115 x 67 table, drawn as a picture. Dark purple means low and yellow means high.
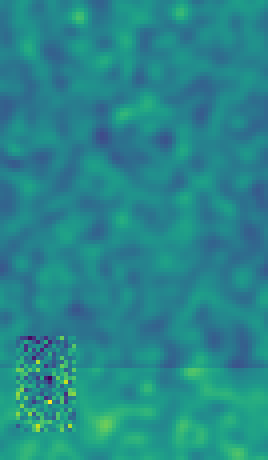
The bottom part is higher, past a seam about 80% of the way down. An odd patch, rougher than its surroundings, sits in the bottom left. No regular stripes run through it. Values change most from cell to cell in the bottom left. The texture is blotchy.
